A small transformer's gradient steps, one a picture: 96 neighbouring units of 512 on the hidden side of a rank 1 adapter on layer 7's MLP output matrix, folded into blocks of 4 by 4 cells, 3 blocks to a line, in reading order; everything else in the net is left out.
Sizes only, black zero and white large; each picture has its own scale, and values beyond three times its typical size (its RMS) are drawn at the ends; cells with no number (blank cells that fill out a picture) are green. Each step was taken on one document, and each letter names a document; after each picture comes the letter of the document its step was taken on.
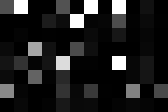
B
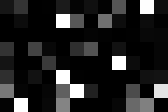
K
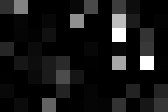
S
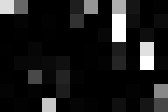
S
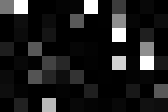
S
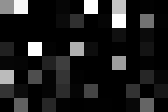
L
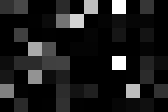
B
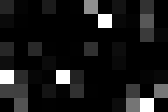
K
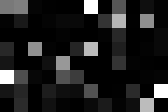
K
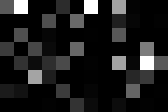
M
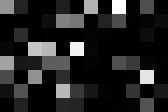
B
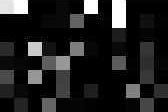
L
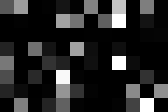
K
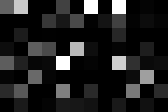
B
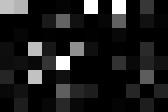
B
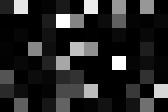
L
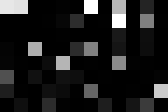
L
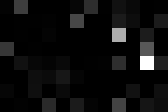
S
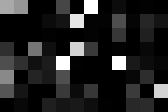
B
